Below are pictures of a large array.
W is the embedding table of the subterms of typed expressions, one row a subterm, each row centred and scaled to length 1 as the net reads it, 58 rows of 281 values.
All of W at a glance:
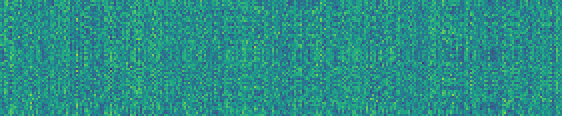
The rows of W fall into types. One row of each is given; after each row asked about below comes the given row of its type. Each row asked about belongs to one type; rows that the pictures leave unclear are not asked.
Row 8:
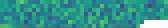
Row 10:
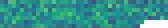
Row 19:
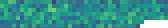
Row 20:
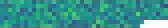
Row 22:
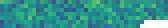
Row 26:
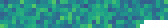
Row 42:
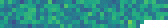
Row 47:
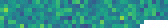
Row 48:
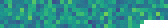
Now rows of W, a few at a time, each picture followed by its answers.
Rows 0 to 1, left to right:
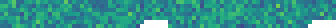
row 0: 19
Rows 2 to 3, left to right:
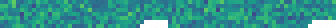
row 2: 19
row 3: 10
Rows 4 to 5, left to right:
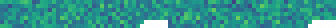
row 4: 20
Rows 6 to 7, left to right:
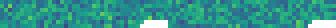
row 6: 26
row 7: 42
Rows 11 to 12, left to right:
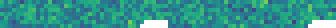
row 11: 42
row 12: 42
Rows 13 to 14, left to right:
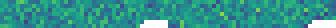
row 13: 8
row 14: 22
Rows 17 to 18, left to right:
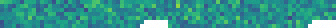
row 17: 22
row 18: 42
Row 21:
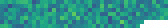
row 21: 20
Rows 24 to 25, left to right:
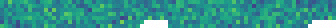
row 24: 20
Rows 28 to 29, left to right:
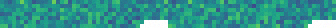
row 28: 26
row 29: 26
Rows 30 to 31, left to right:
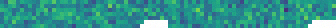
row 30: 10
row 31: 8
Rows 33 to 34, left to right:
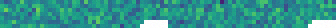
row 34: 48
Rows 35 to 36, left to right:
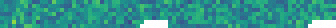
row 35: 26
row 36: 42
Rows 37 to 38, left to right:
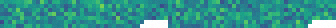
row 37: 22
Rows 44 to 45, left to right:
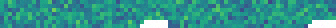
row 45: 19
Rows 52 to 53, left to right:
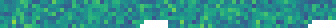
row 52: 26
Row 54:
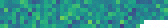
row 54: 20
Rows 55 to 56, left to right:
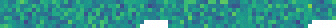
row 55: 8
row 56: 8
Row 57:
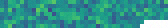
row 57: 10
